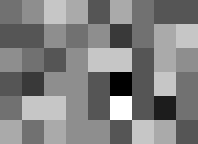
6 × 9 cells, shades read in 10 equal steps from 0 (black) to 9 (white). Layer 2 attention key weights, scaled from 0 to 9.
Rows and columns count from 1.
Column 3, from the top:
7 5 3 5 7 6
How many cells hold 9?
1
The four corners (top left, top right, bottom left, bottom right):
4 3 6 3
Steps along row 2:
same up down up down up up up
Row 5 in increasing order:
1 3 3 4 4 5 7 7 9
